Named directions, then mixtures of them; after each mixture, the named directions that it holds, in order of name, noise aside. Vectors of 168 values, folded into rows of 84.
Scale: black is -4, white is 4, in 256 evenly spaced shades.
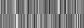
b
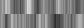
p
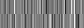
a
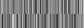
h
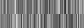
b, h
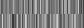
h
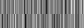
a, h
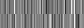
a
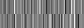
a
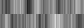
p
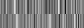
a, b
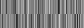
b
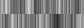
h, p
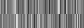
b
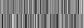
h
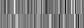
a, b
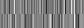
a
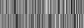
a, b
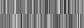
b, h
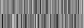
h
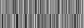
b, h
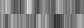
p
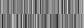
h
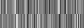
b
